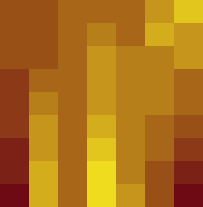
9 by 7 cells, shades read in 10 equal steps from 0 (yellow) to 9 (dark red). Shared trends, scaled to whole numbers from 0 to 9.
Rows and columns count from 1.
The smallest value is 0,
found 2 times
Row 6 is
7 3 5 2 4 5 6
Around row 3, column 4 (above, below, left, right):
4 3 5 4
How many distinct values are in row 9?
6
